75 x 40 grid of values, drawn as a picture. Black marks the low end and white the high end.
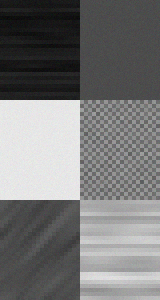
The table splits into 3 rows of 2 panels. Panel 1,1: very low, streaked across, faint in contrast. Panel 1,2: low, flat. Panel 2,1: very high, flat. Panel 2,2: middling, checkered. Panel 3,1: low, slanting up to the right, faint in contrast. Panel 3,2: high, streaked across.
